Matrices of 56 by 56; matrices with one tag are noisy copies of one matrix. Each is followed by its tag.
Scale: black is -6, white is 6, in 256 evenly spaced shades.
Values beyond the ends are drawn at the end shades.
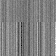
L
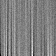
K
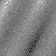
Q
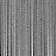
K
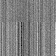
L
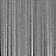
K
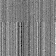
L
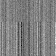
L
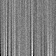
K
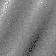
Q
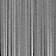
K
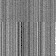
L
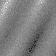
Q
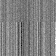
L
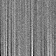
K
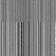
L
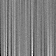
K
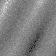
Q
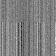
L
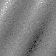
Q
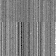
L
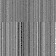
L
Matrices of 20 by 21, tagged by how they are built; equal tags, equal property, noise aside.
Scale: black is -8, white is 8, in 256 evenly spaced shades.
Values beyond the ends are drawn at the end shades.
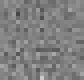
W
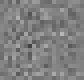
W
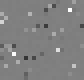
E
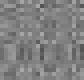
W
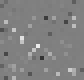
E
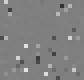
E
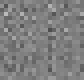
W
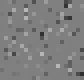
E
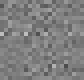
W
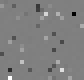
E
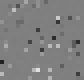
E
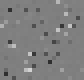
E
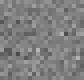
W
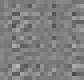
W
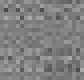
W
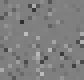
E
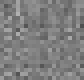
W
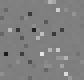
E
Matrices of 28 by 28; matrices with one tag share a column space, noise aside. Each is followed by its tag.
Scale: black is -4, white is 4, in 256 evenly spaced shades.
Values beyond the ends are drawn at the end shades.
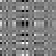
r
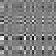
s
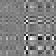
s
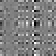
r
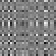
r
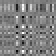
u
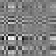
s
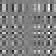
u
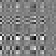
s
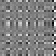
r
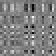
u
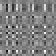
u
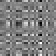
r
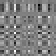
u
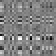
s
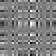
r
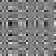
r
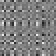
r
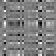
r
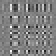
u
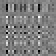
u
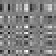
u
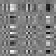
u
